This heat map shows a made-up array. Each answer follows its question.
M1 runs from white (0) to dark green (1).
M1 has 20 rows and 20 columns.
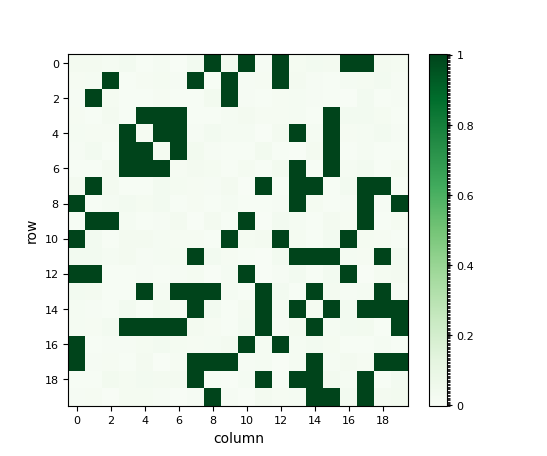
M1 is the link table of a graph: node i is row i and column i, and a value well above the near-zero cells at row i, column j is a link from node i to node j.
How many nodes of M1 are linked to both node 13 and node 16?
0
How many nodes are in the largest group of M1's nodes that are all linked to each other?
5
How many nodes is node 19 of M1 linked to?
4
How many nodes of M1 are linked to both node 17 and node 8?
2
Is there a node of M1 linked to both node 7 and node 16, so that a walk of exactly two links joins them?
no
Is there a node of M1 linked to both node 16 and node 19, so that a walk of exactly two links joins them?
no
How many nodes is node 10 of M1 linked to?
4
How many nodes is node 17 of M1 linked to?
7
